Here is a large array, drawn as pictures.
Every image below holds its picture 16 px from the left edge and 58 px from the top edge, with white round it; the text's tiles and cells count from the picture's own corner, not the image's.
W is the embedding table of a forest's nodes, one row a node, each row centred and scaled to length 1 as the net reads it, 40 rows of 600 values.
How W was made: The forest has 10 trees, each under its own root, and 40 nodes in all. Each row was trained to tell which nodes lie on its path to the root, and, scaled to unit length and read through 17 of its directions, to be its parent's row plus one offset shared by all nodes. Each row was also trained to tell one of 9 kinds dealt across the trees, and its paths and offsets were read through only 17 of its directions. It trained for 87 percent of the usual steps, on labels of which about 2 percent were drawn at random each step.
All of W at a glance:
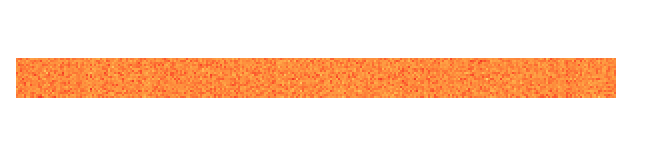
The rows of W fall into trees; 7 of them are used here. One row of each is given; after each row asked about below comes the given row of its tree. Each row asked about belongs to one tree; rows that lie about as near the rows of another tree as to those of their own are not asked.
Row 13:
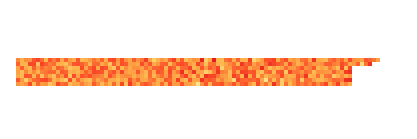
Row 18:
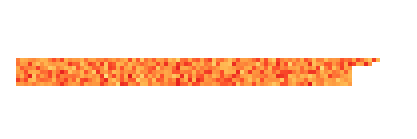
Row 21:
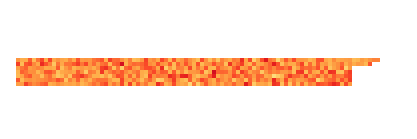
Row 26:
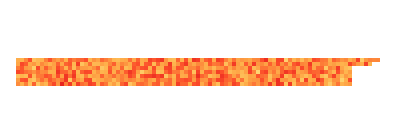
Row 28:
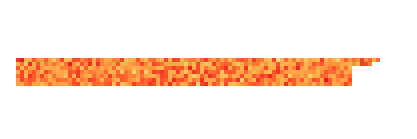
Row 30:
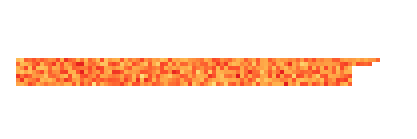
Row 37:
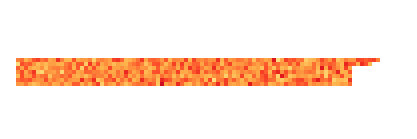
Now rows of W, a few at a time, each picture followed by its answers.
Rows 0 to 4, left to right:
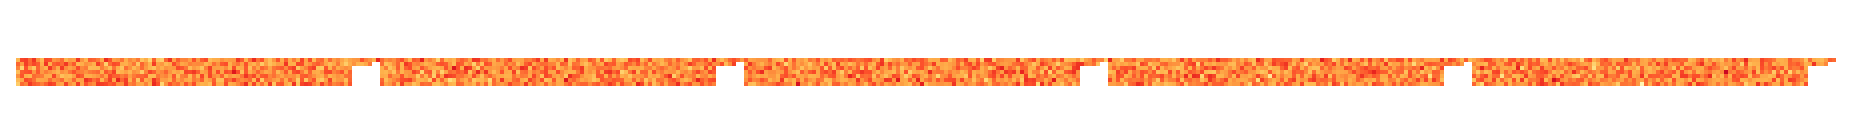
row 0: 28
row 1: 13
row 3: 18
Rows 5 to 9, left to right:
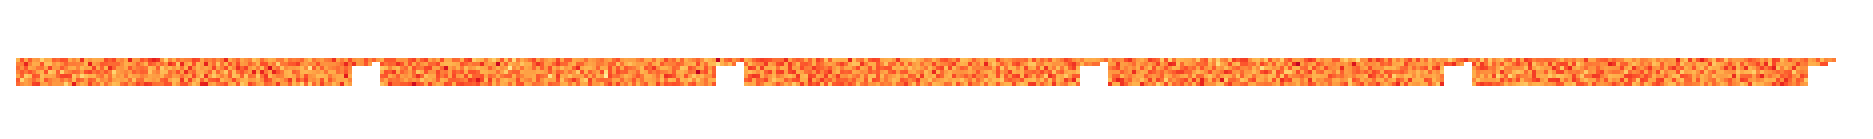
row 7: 30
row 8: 37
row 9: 21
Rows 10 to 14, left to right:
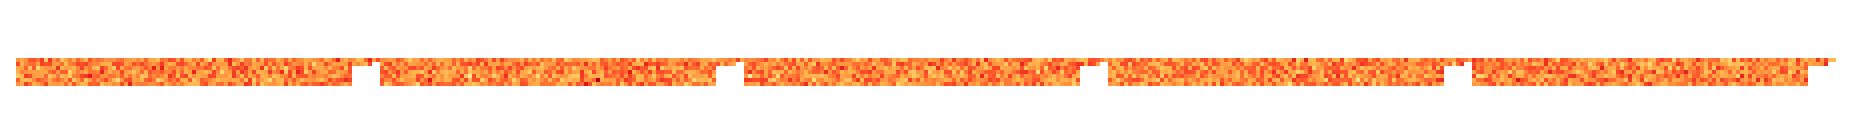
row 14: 28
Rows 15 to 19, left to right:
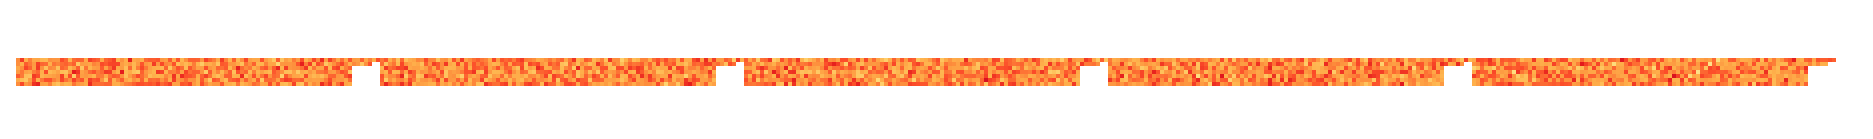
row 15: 28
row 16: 18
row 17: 18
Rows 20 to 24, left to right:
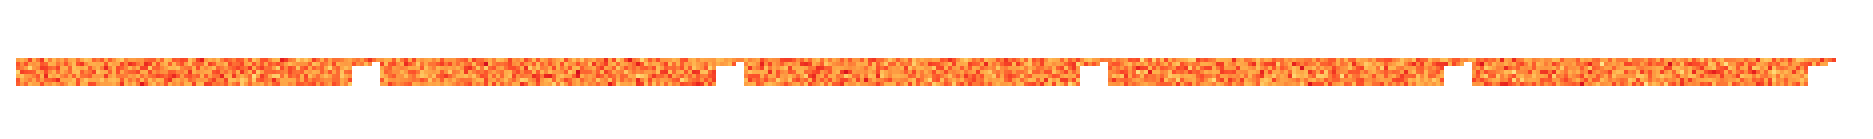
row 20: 26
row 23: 37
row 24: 37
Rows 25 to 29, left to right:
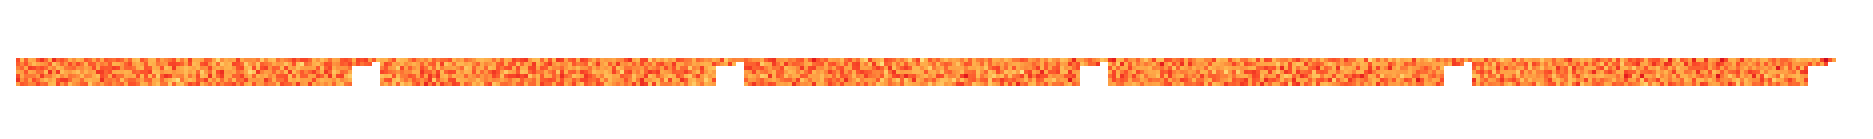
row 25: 18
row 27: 21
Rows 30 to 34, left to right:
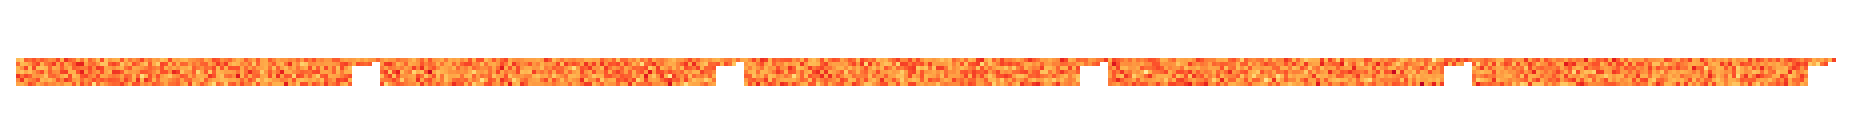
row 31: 37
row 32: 13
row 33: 37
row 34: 30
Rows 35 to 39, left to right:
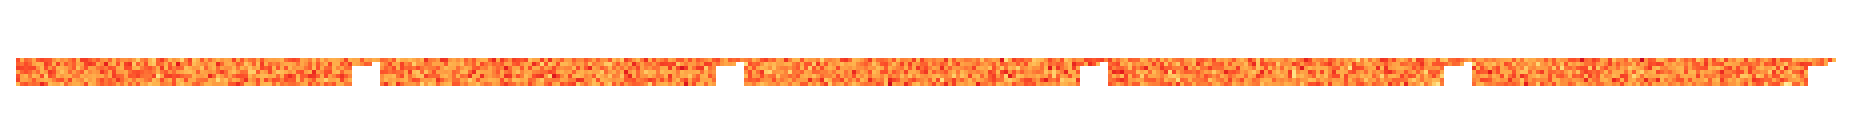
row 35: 21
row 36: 26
